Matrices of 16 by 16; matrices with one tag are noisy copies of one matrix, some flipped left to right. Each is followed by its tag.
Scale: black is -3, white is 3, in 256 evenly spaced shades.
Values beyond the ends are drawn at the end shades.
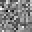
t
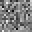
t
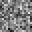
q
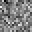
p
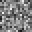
q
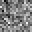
p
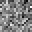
p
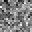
p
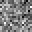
p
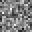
q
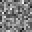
q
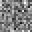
t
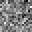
p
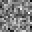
q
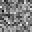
p
